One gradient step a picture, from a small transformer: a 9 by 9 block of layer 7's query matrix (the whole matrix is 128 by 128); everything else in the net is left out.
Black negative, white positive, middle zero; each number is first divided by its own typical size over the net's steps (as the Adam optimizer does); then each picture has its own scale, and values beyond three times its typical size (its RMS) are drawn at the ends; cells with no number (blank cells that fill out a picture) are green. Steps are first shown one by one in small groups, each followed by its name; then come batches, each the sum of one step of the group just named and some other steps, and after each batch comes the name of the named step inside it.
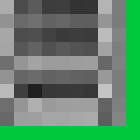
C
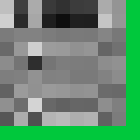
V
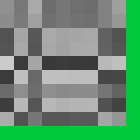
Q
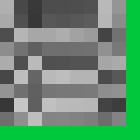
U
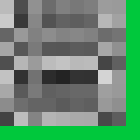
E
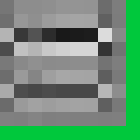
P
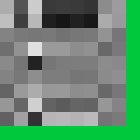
V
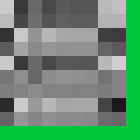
U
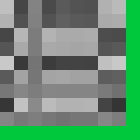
Q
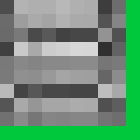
P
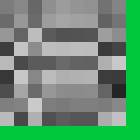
P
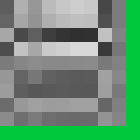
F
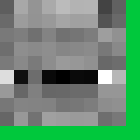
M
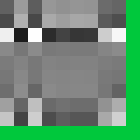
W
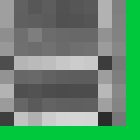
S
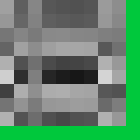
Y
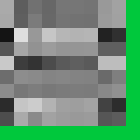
M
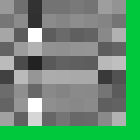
W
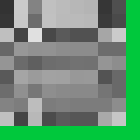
W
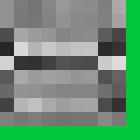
F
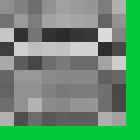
F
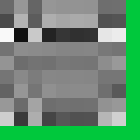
W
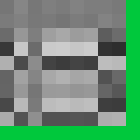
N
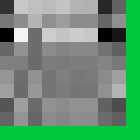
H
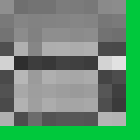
N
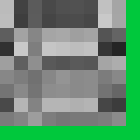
N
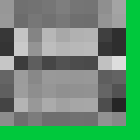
N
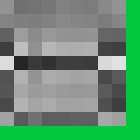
N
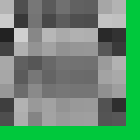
H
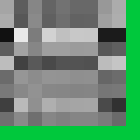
H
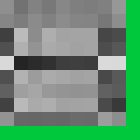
H
